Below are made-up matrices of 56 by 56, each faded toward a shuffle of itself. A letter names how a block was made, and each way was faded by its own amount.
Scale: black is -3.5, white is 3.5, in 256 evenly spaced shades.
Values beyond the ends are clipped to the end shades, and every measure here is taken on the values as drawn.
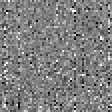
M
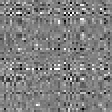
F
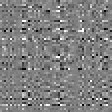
F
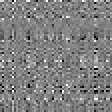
F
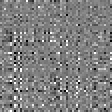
F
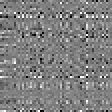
F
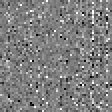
M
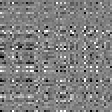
F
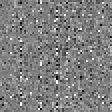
M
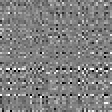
F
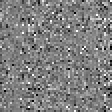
M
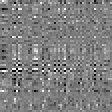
F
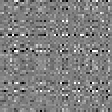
F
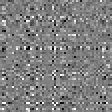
F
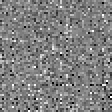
M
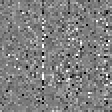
M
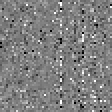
M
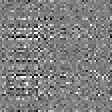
F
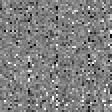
M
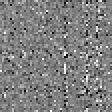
M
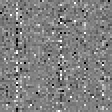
M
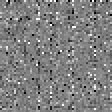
M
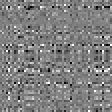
F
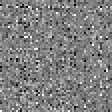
M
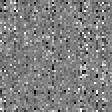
M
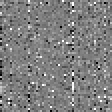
M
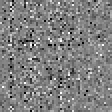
M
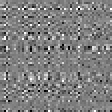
F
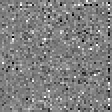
M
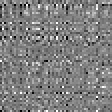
F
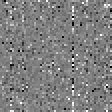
M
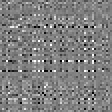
F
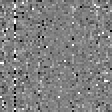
M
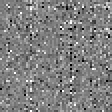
M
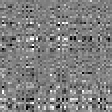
F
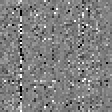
M
